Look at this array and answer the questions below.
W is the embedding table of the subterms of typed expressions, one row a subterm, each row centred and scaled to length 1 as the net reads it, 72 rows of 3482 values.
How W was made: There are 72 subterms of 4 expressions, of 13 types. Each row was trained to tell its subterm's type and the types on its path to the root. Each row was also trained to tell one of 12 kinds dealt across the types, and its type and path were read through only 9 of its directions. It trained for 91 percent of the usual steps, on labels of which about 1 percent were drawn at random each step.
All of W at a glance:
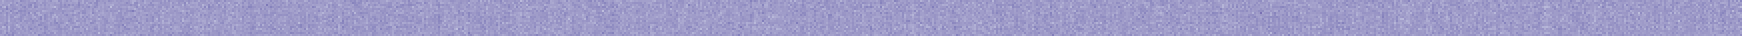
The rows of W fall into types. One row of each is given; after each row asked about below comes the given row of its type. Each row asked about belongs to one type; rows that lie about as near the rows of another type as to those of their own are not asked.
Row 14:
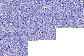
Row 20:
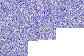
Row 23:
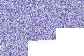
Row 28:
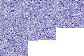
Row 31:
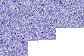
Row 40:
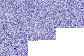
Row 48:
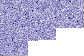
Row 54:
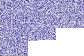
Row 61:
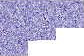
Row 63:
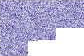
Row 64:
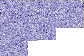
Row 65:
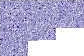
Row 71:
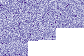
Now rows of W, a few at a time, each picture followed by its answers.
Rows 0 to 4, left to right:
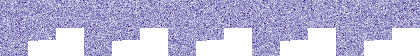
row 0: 31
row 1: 63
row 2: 14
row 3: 48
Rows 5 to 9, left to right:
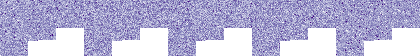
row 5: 64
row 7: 65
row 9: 14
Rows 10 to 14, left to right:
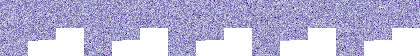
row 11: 14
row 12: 40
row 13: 28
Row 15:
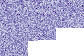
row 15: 14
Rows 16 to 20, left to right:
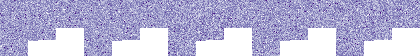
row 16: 23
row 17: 40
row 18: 20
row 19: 48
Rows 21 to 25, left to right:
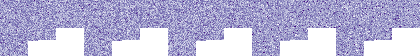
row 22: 23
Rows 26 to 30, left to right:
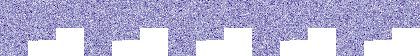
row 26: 40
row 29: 54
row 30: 63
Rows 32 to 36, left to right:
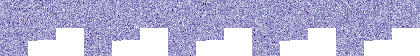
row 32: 54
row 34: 48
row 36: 64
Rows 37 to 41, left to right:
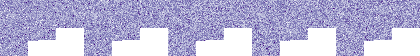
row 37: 71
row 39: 23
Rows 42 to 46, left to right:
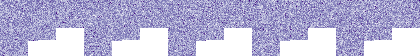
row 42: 61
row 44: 20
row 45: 65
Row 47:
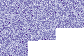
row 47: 71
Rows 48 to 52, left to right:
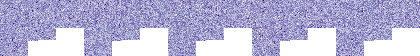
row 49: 64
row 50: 54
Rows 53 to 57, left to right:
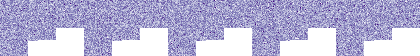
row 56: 65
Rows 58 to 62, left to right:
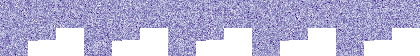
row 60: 23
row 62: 61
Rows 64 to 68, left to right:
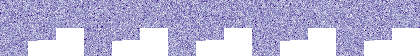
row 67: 31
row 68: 61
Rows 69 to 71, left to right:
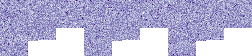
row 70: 48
